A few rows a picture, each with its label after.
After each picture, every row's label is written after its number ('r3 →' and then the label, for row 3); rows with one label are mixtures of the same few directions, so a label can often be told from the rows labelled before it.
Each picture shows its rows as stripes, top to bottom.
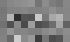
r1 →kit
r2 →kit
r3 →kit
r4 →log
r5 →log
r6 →kit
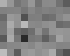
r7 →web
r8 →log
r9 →kit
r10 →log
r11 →kit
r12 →kit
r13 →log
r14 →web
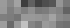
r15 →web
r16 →web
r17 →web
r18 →kit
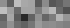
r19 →kit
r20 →web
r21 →kit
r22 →kit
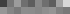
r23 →web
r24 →web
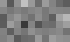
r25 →kit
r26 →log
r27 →web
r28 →kit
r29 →log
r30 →kit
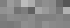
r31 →log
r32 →log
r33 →log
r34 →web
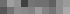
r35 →kit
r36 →web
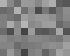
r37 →web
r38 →kit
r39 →web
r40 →log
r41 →log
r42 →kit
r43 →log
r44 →kit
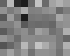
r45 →kit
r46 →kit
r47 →kit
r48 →web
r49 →web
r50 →web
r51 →web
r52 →log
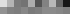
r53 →web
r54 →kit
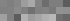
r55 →log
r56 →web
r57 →web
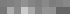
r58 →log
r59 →log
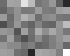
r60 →log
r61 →web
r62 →kit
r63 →web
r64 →kit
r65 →kit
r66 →web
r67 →log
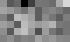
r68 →log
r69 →web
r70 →kit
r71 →web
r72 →kit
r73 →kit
